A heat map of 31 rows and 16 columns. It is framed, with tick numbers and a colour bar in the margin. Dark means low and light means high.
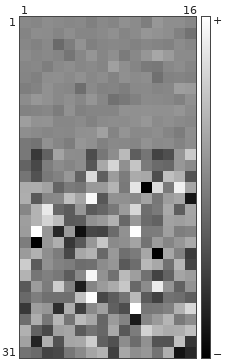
Seam: horizontal, 40% of the way down, the top part calmer. Stripes: none. Average level on the scale: 50%. Histogram: heavy tails on both sides.
